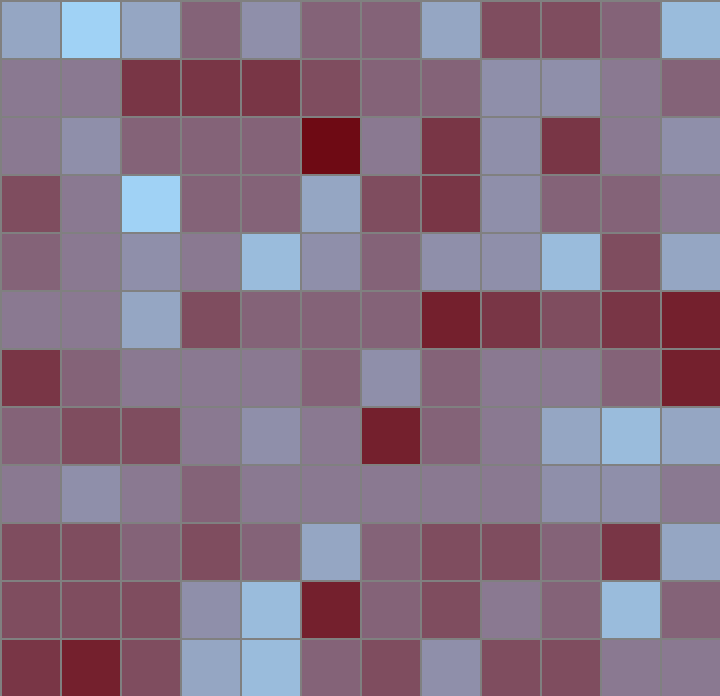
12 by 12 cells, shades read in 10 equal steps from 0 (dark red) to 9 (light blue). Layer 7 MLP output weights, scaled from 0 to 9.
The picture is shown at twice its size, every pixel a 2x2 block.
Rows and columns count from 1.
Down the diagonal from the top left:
7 5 4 4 8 4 6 4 5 4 8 5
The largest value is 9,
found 2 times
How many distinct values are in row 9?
3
